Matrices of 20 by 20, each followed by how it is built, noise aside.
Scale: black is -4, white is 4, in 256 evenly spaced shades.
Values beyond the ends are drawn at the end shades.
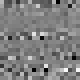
uneven rows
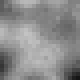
smooth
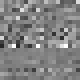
uneven rows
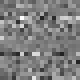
uneven rows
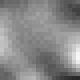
smooth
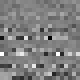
uneven rows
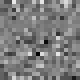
uneven rows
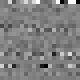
uneven rows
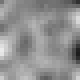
smooth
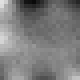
smooth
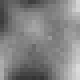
smooth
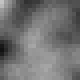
smooth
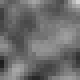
smooth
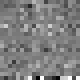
uneven rows
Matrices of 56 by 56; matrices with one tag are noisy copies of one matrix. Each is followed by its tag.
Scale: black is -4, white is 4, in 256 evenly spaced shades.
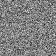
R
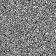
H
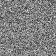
R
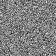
H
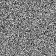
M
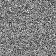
R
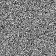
M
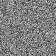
H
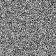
R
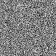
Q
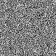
Q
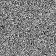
M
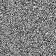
H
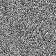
H
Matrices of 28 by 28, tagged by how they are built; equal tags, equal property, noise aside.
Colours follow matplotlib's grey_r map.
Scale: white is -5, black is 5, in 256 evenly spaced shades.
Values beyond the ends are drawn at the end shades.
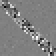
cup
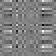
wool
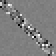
cup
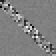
cup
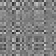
wool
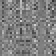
wool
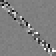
cup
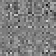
wool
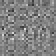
wool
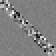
cup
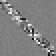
cup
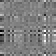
wool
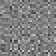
wool
